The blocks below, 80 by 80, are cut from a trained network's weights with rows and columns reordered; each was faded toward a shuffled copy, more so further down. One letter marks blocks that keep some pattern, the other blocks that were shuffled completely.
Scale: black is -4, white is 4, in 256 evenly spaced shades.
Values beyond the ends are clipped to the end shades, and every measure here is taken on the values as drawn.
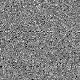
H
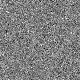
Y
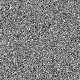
Y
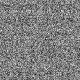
H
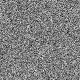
Y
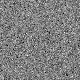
Y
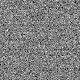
H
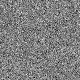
Y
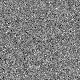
Y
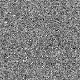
H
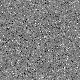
Y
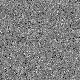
Y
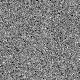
Y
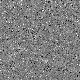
Y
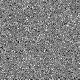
H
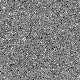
Y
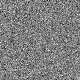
Y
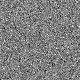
Y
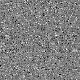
H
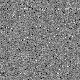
H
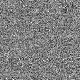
H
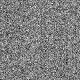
H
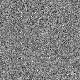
H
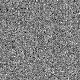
H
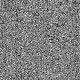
H
